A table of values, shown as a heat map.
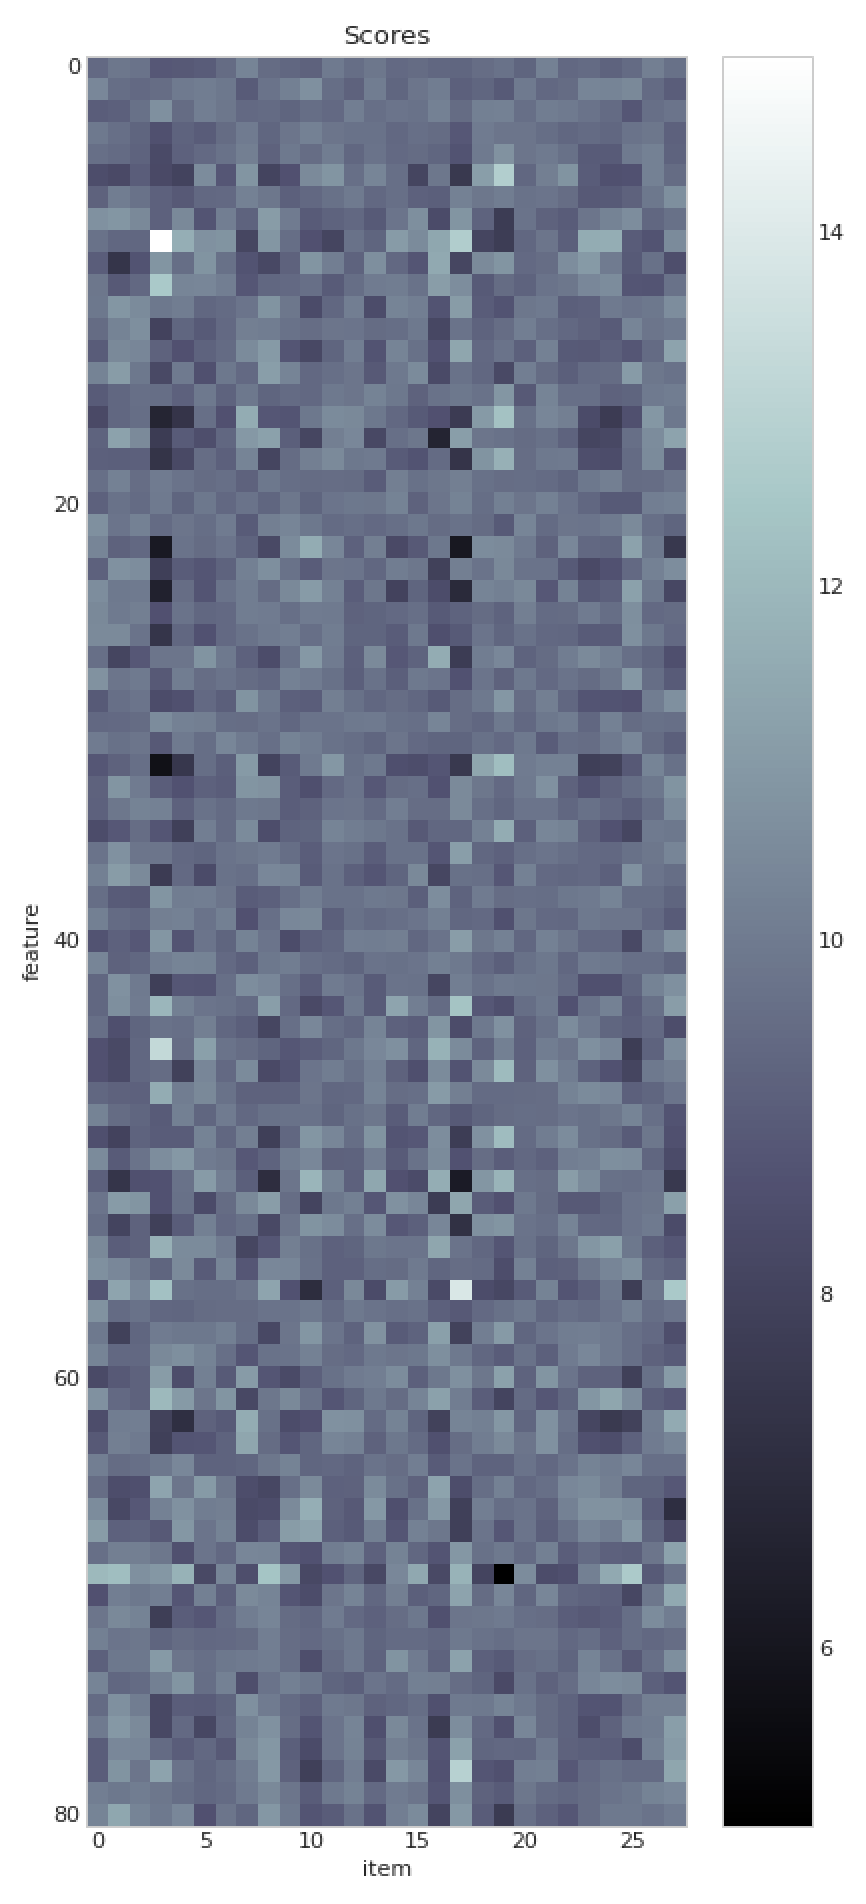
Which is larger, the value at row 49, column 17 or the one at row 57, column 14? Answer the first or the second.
the second
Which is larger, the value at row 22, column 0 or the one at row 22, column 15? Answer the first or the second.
the first
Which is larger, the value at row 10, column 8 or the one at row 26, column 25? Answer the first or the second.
the second
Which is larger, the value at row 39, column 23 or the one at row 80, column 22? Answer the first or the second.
the first
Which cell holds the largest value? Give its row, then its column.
8, 3
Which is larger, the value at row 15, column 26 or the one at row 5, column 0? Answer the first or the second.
the first
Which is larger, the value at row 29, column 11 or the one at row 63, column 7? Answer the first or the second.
the second
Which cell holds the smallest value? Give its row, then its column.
69, 19
